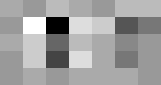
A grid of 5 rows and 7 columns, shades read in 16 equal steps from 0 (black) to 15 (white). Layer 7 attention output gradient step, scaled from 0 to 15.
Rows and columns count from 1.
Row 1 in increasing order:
9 9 10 10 11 11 11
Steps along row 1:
down up down down up same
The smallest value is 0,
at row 2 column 3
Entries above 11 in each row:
0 3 1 2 0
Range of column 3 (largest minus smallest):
11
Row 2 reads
9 15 0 13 12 5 7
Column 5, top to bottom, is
9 12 10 10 10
